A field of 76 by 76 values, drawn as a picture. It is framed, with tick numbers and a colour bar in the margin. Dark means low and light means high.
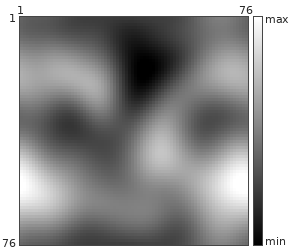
The field is smooth, with broad soft blobs. The ninth with the lowest average is the top middle. The ninth with the highest average is the bottom right. No lone cell stands out from its neighbours.
